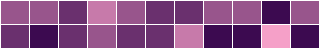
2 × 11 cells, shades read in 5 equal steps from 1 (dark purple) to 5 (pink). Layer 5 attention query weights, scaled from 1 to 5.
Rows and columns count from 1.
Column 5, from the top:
3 2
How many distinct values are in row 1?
4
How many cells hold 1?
5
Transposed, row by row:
3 2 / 3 1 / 2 2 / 4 3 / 3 2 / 2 2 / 2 4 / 3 1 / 3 1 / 1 5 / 3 1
